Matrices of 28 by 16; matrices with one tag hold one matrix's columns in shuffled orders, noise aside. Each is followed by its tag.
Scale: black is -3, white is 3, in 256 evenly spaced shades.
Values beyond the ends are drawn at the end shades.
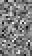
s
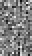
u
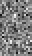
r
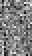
u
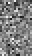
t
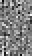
u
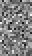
s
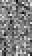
u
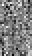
u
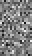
s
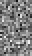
r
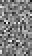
s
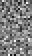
t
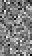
t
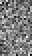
t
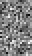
r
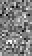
r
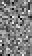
t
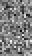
r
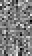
u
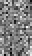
u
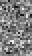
r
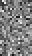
t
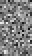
s
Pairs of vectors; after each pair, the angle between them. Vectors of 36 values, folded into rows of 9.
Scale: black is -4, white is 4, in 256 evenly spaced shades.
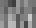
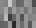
partly opposed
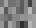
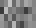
orthogonal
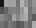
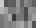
nearly opposite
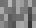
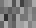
orthogonal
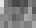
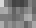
nearly parallel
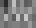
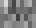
nearly opposite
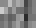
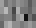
partly aligned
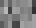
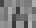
orthogonal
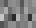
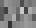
partly opposed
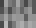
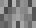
orthogonal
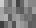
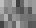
nearly parallel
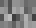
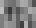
orthogonal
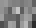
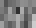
nearly opposite
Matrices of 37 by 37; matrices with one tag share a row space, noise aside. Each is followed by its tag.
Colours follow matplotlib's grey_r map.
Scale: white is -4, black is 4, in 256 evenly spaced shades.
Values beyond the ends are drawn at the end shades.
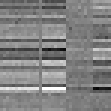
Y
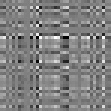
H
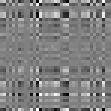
H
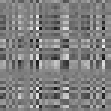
H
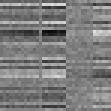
Y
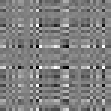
H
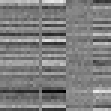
Y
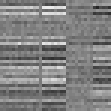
Y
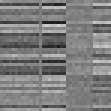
Y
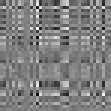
H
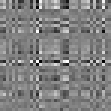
H
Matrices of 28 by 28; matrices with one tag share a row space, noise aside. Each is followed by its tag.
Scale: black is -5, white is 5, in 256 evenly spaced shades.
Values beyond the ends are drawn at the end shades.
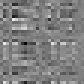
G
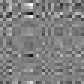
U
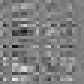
G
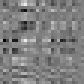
G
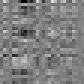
G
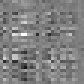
G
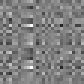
U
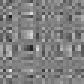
U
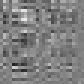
G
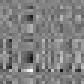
U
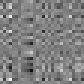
U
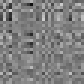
U
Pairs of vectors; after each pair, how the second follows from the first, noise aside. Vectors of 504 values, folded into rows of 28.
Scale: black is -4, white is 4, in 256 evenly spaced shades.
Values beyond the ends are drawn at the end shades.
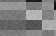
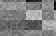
copied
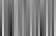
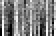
scaled up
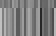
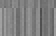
shrunk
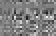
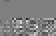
partly zeroed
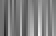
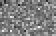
shuffled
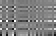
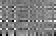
copied
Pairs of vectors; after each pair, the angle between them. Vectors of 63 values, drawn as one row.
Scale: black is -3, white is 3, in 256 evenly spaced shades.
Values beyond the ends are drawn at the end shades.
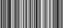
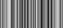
nearly opposite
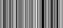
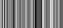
partly opposed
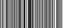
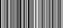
partly aligned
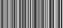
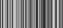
orthogonal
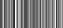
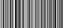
nearly opposite
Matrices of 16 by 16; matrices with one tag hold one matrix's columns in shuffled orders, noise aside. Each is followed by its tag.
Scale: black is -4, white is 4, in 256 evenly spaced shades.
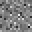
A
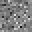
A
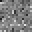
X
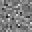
A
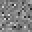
A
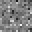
X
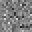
A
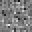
X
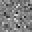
A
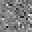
A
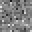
X
